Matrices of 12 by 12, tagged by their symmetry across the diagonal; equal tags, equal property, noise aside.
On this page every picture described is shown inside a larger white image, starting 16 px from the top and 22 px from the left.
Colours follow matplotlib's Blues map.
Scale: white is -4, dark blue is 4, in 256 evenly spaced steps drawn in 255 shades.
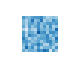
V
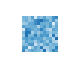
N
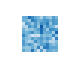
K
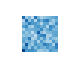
V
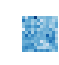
K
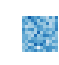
V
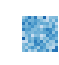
N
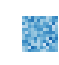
K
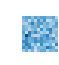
V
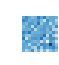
N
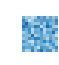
K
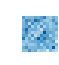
N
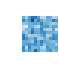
K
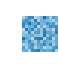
N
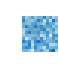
V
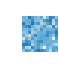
N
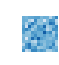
N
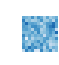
V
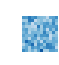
V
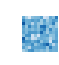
K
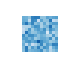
K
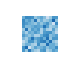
N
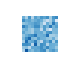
K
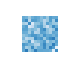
N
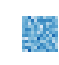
V
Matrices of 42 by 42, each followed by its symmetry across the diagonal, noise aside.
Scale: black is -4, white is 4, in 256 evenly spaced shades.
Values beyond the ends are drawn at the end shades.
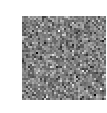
antisymmetric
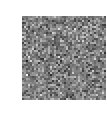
neither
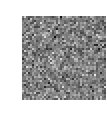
neither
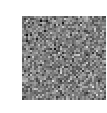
symmetric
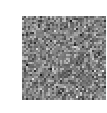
symmetric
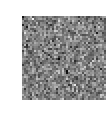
neither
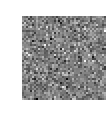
antisymmetric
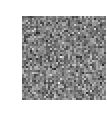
neither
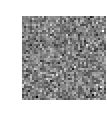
antisymmetric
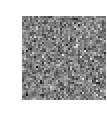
neither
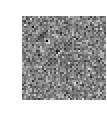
symmetric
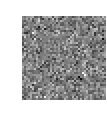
antisymmetric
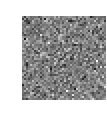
symmetric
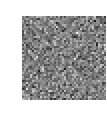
antisymmetric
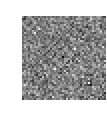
symmetric
